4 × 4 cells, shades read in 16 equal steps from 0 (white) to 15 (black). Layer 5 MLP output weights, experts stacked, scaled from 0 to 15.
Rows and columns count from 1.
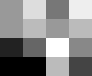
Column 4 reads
1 4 7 11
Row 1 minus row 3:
-7 -7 8 -6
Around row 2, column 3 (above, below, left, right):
8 0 4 4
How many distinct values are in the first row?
4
